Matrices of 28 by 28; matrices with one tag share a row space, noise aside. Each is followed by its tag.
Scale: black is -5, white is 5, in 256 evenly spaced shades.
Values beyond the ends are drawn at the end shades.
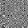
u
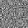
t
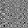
u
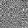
t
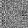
t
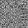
t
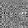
t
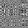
t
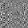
u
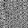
u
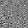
u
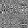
t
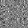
u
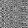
t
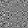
u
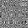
t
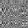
t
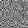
t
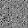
u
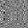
u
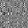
u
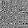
t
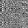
t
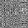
t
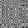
t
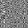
u
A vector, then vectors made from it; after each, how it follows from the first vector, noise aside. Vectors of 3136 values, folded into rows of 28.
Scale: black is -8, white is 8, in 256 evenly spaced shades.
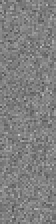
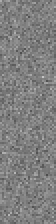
wrapped around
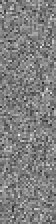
scaled up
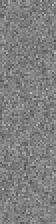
wrapped around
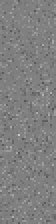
partly zeroed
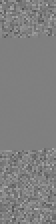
partly zeroed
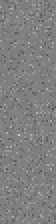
partly zeroed
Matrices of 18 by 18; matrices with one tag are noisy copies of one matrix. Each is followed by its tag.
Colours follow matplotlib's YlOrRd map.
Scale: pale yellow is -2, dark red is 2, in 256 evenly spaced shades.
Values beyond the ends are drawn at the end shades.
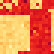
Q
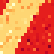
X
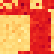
Q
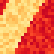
X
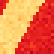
X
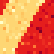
X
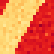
X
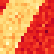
X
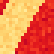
X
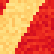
X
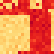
Q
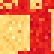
Q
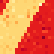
X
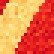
X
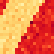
X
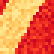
X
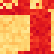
Q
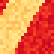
X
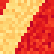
X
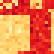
Q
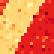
X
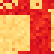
Q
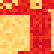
Q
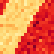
X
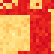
Q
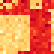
Q
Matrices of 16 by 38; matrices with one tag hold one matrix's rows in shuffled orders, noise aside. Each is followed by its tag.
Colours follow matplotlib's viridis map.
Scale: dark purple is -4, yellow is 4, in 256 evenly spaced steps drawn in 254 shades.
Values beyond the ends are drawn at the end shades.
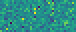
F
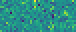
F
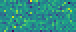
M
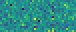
F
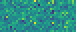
F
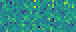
F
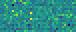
M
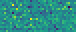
M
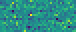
M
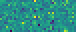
F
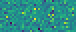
F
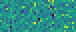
F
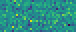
M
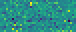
M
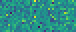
F
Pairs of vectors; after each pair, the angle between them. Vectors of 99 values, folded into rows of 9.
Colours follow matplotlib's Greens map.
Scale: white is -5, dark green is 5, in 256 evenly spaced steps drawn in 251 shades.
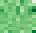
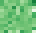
nearly opposite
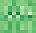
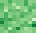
orthogonal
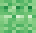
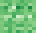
nearly parallel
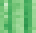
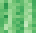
nearly opposite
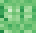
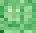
nearly parallel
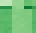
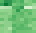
nearly opposite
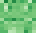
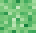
orthogonal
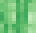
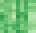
nearly parallel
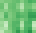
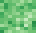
partly opposed
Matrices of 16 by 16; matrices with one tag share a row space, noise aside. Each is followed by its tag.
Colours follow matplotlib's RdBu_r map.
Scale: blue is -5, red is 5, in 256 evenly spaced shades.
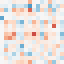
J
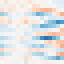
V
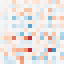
J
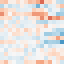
V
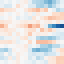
V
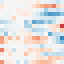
V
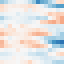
V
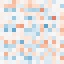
J
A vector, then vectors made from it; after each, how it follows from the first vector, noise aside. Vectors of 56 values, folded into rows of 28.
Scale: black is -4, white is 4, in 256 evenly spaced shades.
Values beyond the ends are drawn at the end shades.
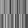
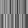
copied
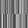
wrapped around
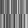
negated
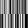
scaled up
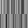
wrapped around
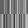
negated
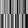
scaled up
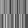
copied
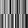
scaled up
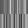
negated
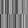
wrapped around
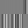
partly zeroed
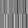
partly zeroed
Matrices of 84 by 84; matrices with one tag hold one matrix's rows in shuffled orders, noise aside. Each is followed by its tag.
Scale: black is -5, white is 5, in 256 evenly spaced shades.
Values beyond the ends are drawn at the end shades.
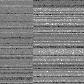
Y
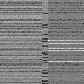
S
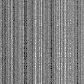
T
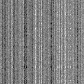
T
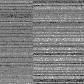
Y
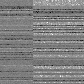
Y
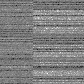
Y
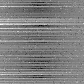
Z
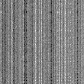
T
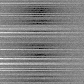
Z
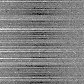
Z
